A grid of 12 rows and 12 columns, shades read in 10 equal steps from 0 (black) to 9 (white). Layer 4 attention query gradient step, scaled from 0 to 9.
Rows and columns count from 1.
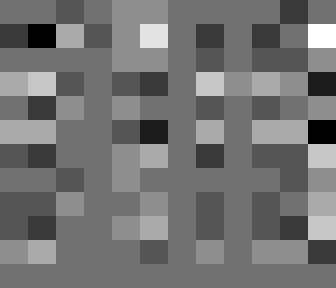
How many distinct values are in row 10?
6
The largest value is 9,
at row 2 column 12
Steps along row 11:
up down same same down up up down up same down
